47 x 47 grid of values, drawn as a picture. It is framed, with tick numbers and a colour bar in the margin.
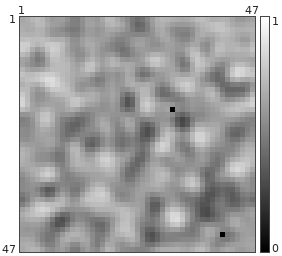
The field is mottled with small blotches. Two lone cells stand out, each far lower than its neighbours. The bottom right is the ninth with the lowest average.
